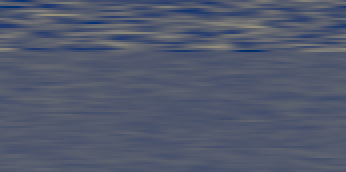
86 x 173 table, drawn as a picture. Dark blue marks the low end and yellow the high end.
A horizontal seam about 30% of the way down splits the table, and the bottom part is calmer. Streaks run across, left to right. The halves do not mirror each other. No overall slope runs across the table. On average the colour sits 30% of the way up the scale.
